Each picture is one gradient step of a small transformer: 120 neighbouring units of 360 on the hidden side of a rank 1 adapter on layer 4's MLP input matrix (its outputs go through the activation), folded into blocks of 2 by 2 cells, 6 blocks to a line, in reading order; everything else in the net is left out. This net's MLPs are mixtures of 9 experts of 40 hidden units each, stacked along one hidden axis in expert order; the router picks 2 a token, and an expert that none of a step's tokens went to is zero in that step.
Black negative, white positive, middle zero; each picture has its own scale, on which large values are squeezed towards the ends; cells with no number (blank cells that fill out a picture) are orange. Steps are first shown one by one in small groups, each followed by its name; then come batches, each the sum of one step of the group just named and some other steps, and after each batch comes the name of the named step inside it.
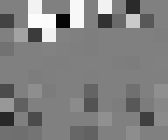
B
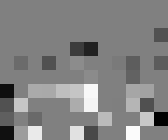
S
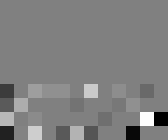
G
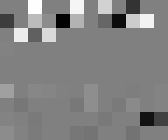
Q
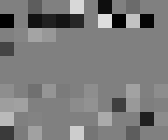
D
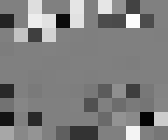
B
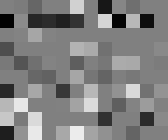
D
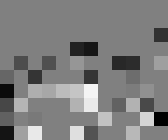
S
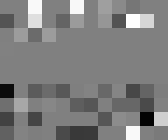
G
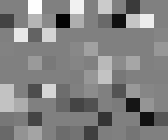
Q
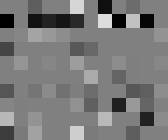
D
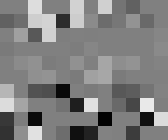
B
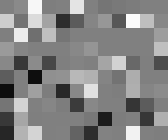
S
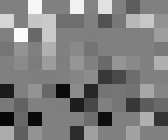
B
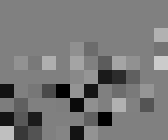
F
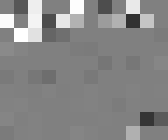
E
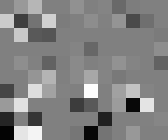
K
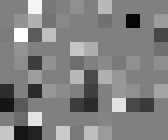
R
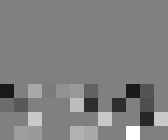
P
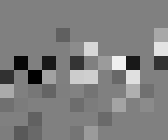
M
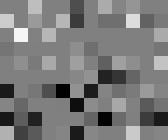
F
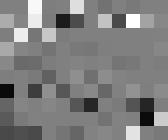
R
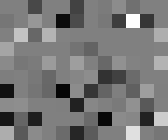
F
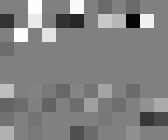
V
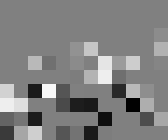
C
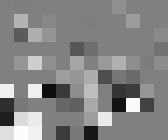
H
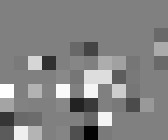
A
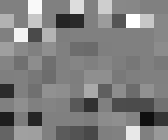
A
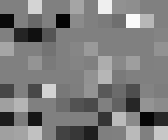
C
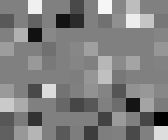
C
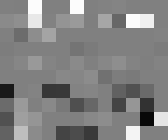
H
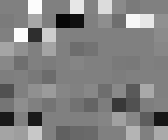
V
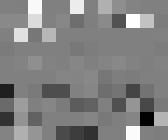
H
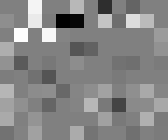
V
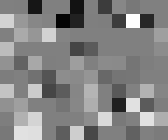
H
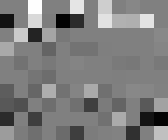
V
